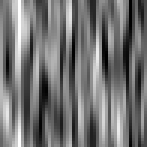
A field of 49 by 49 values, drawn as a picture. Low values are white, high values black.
Histogram: bell-shaped. Grain: streaks running down. Ninth with the lowest average: top left.
